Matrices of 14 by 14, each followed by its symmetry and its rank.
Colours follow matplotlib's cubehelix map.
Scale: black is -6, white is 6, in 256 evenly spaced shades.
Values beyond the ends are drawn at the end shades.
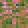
neither, rank three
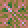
symmetric, rank three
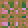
antisymmetric, rank two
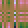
neither, rank one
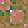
symmetric, rank three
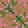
symmetric, full rank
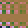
neither, rank one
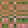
neither, rank one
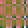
neither, rank one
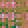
neither, rank three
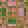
antisymmetric, rank two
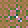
symmetric, rank two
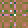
symmetric, rank two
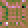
antisymmetric, rank two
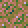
symmetric, full rank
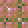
symmetric, rank three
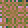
antisymmetric, rank two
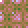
symmetric, rank three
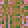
neither, rank three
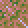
symmetric, full rank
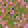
symmetric, full rank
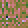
neither, rank three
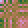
symmetric, rank two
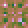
symmetric, rank two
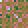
symmetric, rank three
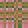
neither, rank one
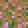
neither, rank three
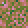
symmetric, full rank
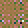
antisymmetric, rank two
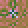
symmetric, rank two
